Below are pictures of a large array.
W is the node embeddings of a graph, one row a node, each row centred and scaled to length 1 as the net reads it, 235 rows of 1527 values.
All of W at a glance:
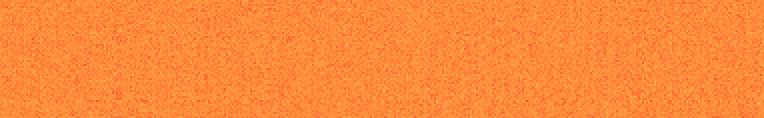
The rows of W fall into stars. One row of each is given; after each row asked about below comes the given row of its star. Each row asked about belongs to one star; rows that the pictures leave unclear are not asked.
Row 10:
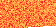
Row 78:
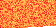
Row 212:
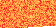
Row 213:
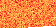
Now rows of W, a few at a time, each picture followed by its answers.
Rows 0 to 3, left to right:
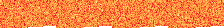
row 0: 212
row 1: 78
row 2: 78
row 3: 10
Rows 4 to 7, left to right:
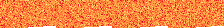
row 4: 212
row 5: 78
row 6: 213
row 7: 213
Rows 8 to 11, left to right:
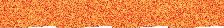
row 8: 212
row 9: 78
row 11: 78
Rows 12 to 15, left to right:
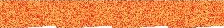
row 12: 10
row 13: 213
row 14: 213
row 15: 212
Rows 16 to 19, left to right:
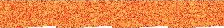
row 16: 10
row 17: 78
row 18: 10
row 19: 78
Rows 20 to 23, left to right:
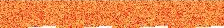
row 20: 10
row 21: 10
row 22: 78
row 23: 78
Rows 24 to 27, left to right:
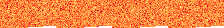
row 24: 213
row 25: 212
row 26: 213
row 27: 78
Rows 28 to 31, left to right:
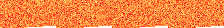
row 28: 10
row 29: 78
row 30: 10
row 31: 213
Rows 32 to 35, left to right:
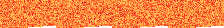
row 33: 78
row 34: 78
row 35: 212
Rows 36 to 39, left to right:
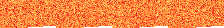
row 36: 212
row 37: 10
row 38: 10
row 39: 212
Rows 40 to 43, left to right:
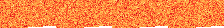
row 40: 78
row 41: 213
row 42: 10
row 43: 212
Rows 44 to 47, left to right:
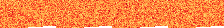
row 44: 78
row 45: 213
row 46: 212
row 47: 78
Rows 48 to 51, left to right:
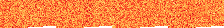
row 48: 212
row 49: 213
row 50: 10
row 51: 10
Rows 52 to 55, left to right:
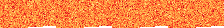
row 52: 10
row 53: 78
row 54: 212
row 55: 212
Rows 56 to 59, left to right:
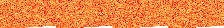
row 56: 78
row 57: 212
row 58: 10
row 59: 213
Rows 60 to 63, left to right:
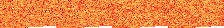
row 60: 212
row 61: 212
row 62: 78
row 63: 78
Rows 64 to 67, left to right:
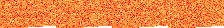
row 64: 10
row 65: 78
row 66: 10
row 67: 10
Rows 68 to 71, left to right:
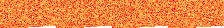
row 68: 213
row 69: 213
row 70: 78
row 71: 212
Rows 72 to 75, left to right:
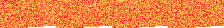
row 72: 10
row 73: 10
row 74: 78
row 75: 10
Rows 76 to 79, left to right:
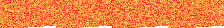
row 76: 10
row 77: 78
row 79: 10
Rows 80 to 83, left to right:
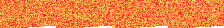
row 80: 213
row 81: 213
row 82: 10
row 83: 78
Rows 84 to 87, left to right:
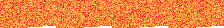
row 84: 10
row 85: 213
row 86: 10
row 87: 213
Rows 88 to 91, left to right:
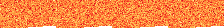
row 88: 213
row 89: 213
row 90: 212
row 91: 212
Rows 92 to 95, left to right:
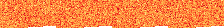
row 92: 10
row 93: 212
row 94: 212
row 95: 213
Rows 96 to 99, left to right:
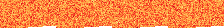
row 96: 213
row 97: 10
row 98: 213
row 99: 78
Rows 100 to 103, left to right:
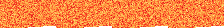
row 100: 213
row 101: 212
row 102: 213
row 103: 10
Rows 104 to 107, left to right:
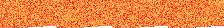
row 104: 212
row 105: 213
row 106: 10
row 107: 212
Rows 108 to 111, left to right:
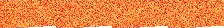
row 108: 212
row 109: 212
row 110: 213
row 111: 213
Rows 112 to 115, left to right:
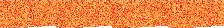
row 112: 213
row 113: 10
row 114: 78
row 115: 10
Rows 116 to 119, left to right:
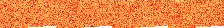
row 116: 78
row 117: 10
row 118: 212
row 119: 78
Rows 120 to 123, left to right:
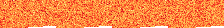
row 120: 212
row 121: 10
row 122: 213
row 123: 213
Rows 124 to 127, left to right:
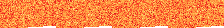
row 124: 78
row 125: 212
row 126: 212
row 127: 213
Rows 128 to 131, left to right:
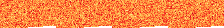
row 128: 213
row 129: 213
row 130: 78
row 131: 10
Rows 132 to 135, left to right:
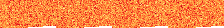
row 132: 213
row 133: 213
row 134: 10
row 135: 10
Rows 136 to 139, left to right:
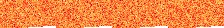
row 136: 212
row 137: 78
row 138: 10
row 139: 78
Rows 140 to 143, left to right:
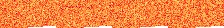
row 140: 212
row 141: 212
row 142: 213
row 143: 78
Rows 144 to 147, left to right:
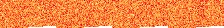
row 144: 212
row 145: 213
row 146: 78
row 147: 213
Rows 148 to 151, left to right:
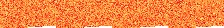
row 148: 10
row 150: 213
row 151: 10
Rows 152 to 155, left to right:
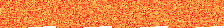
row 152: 212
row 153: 10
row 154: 213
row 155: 10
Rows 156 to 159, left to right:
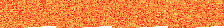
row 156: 10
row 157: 10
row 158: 10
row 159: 78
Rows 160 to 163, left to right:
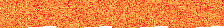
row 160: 213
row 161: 10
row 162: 213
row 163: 78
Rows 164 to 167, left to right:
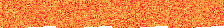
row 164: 10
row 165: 78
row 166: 213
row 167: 212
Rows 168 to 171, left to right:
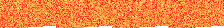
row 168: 212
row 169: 78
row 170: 10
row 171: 10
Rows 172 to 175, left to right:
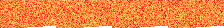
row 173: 78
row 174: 213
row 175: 213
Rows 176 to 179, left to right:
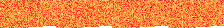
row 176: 213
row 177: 10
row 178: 213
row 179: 10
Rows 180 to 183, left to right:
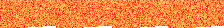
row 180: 78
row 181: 10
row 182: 10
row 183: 78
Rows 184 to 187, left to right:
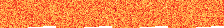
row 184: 10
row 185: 212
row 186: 10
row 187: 78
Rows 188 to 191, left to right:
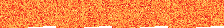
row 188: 10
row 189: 213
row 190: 213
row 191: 10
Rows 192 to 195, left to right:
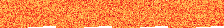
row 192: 10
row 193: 213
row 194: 213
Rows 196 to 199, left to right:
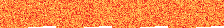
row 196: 10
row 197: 10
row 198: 213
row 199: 78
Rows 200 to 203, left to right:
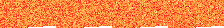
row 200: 212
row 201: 212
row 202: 212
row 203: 212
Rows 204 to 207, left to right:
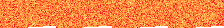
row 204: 212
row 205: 78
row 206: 212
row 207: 78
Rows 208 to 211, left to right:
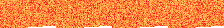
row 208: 78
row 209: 213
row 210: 10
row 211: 78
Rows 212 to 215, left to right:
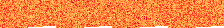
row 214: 78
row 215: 10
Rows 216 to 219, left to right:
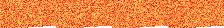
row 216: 212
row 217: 213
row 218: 78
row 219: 212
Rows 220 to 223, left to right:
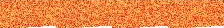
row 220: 213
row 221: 213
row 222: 78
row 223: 78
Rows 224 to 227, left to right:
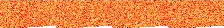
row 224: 10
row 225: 78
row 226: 78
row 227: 212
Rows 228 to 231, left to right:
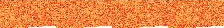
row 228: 213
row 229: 213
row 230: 78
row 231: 213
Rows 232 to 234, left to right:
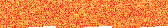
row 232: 212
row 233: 78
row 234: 10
